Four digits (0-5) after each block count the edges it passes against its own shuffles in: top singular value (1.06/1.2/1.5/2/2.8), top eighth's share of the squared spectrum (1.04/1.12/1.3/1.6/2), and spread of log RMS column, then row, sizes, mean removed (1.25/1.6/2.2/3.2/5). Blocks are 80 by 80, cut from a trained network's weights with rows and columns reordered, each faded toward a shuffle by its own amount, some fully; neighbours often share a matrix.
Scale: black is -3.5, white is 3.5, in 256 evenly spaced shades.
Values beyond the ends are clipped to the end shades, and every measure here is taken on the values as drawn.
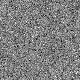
0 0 0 0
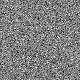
0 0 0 0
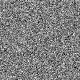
1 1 0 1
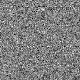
3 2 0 1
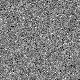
0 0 0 0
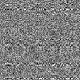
4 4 1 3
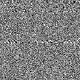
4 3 1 2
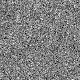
0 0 0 0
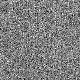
1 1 0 1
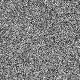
0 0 0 0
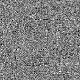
2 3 1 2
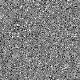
3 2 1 2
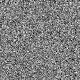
1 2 0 1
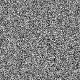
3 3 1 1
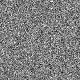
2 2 0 0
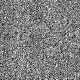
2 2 0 1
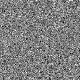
2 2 0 1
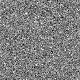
2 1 0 0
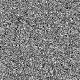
2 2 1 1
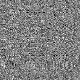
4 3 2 2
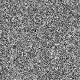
2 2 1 1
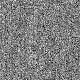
2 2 0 1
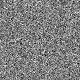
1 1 0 0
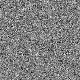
1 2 0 1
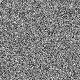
0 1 0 0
